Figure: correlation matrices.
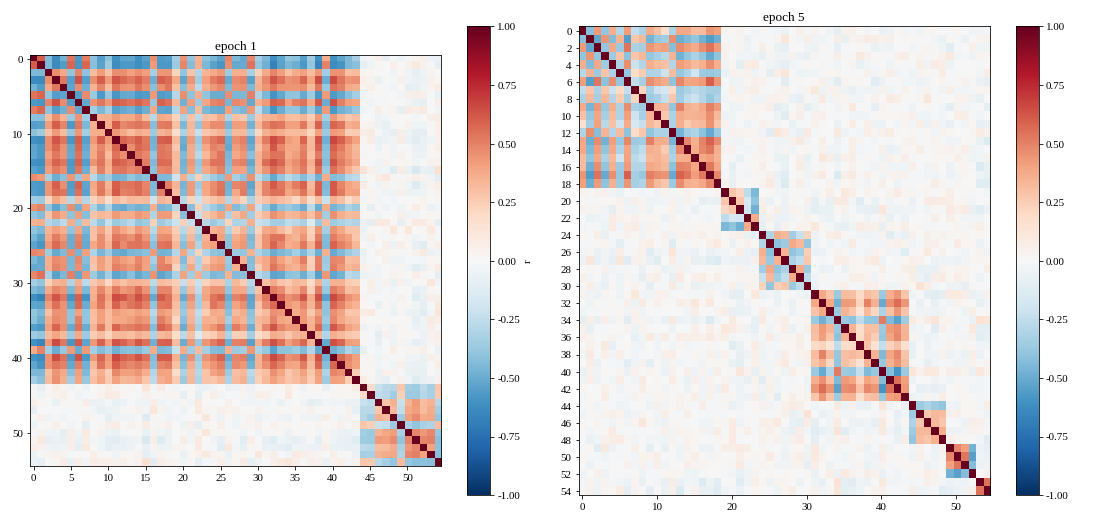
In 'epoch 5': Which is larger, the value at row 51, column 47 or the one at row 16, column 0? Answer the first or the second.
the second
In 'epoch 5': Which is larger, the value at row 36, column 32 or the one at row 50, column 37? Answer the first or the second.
the first
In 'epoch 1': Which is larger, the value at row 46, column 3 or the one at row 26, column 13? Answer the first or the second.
the first
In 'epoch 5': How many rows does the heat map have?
55
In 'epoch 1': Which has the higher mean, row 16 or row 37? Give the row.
37
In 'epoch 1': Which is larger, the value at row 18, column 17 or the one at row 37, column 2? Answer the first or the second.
the first
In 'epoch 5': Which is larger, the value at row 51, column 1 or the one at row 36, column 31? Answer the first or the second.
the second
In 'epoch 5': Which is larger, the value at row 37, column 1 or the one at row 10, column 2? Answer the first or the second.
the second
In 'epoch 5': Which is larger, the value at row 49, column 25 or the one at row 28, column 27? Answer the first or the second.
the first
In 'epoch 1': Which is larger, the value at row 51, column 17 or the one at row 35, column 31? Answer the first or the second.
the second
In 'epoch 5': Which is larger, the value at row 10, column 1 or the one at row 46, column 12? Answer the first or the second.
the second
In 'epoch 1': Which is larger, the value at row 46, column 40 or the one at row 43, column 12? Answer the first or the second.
the second
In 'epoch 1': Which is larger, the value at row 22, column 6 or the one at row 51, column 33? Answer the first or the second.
the second
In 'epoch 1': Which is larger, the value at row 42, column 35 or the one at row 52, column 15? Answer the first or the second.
the first
